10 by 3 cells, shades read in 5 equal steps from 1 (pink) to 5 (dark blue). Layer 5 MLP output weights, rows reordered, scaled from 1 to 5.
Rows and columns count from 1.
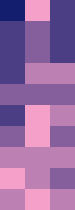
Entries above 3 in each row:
2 2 2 1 0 1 0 0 0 0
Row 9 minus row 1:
-4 1 -1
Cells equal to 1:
5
